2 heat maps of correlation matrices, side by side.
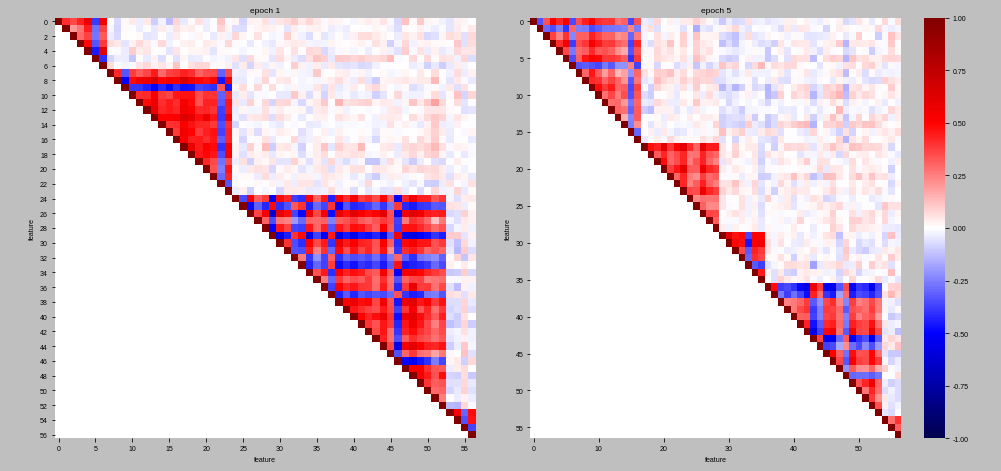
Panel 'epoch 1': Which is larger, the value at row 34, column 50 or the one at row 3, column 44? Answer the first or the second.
the first
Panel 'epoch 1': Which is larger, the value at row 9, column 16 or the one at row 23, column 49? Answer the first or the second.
the second
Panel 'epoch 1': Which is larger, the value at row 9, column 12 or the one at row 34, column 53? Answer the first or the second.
the second
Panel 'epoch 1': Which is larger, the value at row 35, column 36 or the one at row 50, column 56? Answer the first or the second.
the first
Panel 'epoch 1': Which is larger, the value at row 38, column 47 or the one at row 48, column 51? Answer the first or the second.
the first
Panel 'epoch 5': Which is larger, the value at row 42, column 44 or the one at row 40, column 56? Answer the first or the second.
the second
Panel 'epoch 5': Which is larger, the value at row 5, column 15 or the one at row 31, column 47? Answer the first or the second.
the second
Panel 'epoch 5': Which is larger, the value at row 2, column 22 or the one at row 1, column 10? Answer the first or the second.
the first
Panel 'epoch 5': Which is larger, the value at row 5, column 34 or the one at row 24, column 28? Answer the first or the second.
the second
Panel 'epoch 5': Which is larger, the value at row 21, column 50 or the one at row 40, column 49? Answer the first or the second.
the second
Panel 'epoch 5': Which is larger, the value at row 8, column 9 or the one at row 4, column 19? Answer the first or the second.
the first
